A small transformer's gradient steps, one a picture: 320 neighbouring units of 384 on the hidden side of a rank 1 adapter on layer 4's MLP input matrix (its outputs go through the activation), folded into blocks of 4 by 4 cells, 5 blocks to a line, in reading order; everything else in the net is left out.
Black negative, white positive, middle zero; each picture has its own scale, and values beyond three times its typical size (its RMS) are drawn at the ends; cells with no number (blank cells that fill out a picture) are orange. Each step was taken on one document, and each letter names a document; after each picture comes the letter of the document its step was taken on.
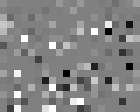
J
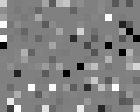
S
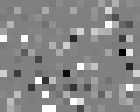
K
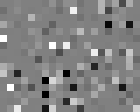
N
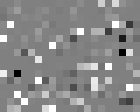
K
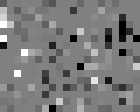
S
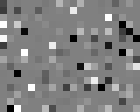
S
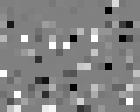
K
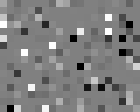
S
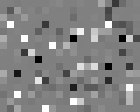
K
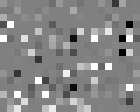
K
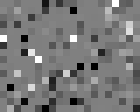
N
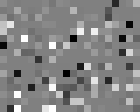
J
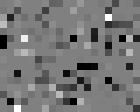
J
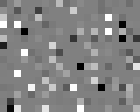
S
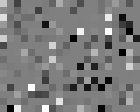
S
